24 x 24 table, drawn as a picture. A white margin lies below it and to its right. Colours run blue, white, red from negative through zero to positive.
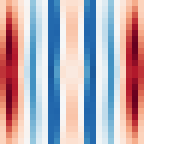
No overall slope runs across the table. It mirrors both left to right and top to bottom. Streaks run downward.
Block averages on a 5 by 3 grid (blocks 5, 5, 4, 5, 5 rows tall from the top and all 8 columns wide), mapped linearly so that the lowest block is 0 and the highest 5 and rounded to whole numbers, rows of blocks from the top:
404 | 505 | 505 | 505 | 404
